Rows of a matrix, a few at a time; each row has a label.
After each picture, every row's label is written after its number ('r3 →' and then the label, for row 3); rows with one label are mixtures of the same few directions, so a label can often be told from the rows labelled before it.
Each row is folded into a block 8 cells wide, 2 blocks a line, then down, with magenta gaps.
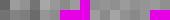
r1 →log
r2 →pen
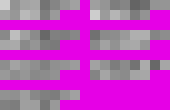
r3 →log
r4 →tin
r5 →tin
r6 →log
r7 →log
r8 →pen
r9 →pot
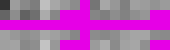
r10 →log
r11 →log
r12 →pot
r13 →log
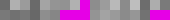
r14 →log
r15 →pen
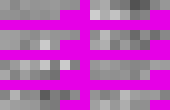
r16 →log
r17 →tin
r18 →pot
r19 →tin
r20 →pen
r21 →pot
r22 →tin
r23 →log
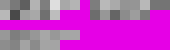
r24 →pen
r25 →tin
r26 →tin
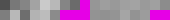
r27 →log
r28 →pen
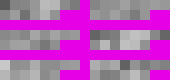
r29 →log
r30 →pot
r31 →pot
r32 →log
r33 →log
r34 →pot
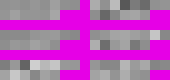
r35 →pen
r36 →pot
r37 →log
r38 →pen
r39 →pot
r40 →log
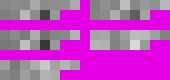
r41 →pot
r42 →pot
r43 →pot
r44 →pot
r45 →tin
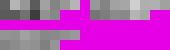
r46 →log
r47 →tin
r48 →pot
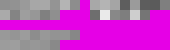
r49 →pen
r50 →pen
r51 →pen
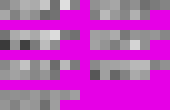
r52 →pen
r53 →pen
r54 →tin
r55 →pot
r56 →pen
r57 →tin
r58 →pot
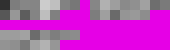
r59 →log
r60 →tin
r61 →pot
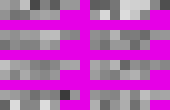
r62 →pot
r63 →log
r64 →tin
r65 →pot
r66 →log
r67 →pot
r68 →pen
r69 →pen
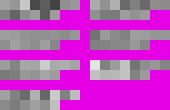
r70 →pot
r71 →pot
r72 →pen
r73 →log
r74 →tin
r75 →log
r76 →pen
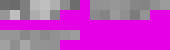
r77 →log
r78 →pot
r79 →tin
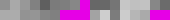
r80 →tin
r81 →log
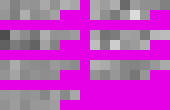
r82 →tin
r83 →pot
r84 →log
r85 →tin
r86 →tin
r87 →log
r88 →pen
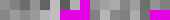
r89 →pen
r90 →pen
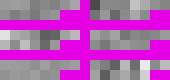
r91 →log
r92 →log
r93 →log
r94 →pot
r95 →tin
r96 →pen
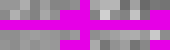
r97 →pen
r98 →pen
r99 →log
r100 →pen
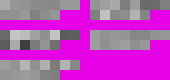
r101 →log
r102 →pen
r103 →tin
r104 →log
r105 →pen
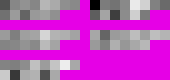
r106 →log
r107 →log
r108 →tin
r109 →tin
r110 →pen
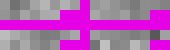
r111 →tin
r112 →tin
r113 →log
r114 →pen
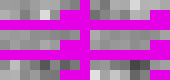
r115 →pot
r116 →tin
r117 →pen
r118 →log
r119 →tin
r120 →tin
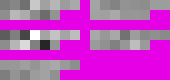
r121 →pot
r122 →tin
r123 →pot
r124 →pot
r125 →tin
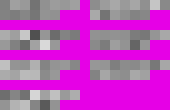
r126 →log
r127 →pen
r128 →pot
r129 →pot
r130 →log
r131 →pen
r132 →pot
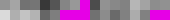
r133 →tin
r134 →log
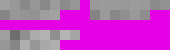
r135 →pen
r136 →tin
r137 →tin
